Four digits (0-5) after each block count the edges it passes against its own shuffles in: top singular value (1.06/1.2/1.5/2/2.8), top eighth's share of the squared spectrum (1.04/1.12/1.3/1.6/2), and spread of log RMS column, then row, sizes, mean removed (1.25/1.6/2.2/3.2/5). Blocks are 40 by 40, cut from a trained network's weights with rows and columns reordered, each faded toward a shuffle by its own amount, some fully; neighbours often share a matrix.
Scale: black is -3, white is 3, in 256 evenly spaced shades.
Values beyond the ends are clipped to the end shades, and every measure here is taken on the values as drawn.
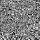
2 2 0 2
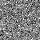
0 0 0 0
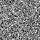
1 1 0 0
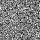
1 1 0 0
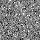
0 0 0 0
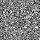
1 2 0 2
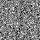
0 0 0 0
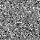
1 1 0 1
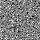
1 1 1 0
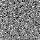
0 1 0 0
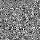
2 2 0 2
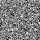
0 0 0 0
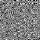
3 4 1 2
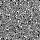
0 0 0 0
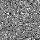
2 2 0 1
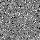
0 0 0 0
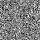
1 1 0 0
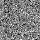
1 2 0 0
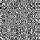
3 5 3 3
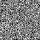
2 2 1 0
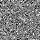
0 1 0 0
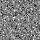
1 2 0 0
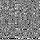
3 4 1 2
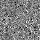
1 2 0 0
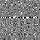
3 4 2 2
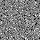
2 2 0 1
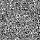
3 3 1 1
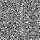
2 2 0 0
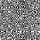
3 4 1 2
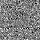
2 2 0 1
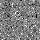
0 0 0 0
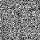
3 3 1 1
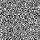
2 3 1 2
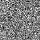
2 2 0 1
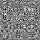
3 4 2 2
